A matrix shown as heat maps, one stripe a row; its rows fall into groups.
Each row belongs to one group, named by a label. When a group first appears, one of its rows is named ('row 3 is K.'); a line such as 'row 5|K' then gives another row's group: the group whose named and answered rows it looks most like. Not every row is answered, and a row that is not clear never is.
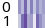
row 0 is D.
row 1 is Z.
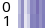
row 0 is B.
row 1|B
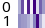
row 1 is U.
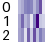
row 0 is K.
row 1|U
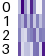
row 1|D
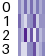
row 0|D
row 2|D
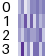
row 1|D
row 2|K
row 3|U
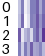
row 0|B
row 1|B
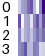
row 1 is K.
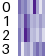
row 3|K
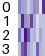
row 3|Z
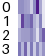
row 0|U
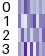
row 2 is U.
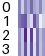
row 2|D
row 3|D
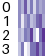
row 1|K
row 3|B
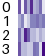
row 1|B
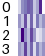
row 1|D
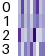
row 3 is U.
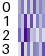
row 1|D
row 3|U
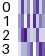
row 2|Z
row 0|U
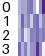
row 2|B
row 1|U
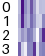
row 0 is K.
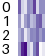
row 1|K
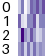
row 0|B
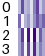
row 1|K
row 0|U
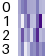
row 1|K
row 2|U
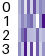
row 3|D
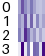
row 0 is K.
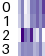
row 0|B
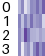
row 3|K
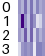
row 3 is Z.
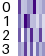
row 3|D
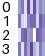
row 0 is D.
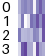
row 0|Z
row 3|Z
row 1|B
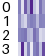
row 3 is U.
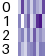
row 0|U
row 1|K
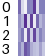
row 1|D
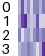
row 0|U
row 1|Z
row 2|K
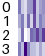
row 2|B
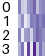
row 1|B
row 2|K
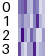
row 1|U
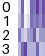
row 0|B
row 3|Z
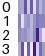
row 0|D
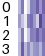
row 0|B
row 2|B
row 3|U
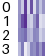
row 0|D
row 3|B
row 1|Z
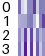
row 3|D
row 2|D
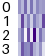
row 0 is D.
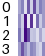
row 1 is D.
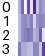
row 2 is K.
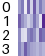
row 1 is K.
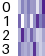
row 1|K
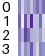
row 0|K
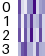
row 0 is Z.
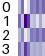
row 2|B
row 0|B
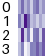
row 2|U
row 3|B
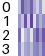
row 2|K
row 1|D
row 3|K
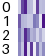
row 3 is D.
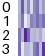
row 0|U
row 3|K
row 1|B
